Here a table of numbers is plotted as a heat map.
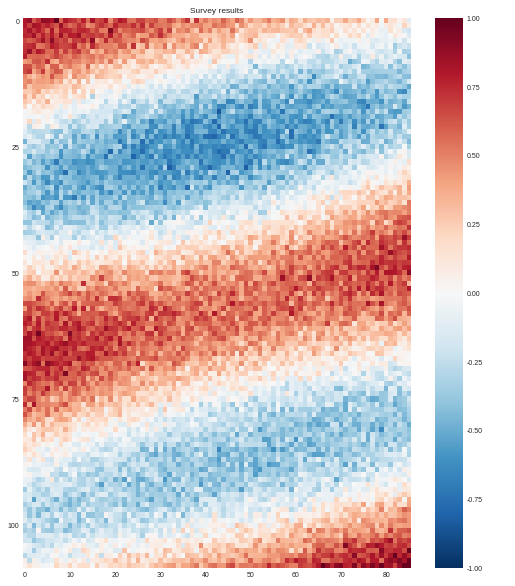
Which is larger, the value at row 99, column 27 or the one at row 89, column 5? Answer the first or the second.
the second
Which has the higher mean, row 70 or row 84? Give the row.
70
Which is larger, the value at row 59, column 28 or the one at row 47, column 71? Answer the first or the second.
the second
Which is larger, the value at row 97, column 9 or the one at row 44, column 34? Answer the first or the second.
the second
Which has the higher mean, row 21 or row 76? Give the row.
76
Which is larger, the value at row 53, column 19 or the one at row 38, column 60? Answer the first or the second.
the first
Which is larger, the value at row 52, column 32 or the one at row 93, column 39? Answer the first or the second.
the first
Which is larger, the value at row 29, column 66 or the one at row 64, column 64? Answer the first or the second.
the second
